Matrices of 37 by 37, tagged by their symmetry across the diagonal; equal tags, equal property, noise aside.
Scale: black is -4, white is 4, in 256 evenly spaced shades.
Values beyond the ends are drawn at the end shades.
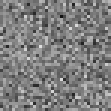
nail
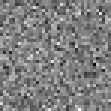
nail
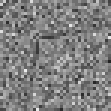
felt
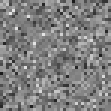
felt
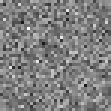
felt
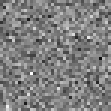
nail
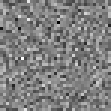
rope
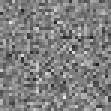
rope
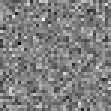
rope
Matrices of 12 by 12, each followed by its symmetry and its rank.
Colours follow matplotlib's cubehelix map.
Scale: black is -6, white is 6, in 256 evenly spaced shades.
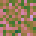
antisymmetric, full rank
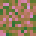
neither, full rank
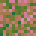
neither, full rank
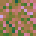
antisymmetric, full rank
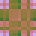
symmetric, rank one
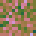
antisymmetric, full rank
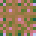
symmetric, rank two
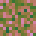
neither, full rank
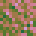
antisymmetric, full rank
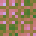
symmetric, rank two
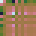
symmetric, rank one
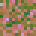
neither, full rank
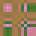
symmetric, rank one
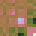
symmetric, rank two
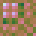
symmetric, rank two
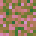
neither, full rank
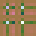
symmetric, rank one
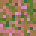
antisymmetric, full rank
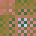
symmetric, rank two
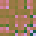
symmetric, rank two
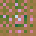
symmetric, rank two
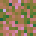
antisymmetric, full rank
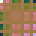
symmetric, rank one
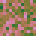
neither, full rank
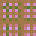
symmetric, rank one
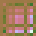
symmetric, rank one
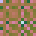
symmetric, rank two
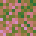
antisymmetric, full rank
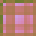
symmetric, rank one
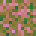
neither, full rank
